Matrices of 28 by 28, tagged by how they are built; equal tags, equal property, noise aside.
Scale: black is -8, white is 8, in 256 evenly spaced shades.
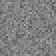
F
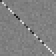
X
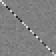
X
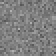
F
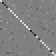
X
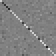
X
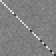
X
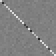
X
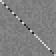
X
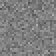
F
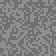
F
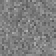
F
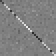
X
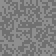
F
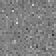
F
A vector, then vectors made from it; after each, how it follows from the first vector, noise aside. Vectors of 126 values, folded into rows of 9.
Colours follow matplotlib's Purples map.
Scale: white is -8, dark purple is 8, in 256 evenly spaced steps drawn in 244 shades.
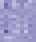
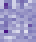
scaled up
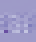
partly zeroed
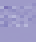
partly zeroed
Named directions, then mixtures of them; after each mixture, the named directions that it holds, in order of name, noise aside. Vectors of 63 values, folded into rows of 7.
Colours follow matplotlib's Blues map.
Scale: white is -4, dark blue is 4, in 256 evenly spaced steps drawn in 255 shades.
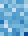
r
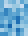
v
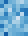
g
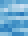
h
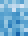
h, r, v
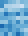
g, h, v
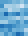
g, h, v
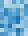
v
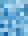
g, v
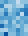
g, v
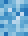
g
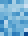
g, h, r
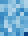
g, r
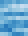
h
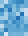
g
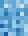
g, v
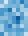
g, v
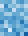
r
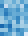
r, v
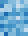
g, h, v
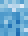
h, r, v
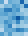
g, h, v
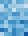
h, r
